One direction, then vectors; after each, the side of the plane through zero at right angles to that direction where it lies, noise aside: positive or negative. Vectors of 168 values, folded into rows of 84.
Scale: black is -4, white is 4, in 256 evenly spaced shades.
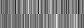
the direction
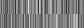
positive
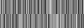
positive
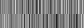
negative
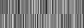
positive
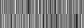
negative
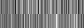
positive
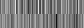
negative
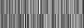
positive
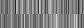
positive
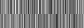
negative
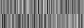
positive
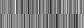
negative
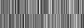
positive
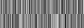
positive
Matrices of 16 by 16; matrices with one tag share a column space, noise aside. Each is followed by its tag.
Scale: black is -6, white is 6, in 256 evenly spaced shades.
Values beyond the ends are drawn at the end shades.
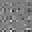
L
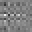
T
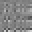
L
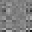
L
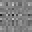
T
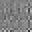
L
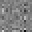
L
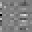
T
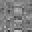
L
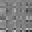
L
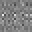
T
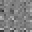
L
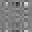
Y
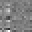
L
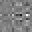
T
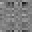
Y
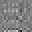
L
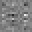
T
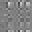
Y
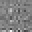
L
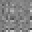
L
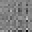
L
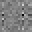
T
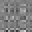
L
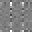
Y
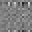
Y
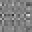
T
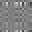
Y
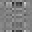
Y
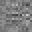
T
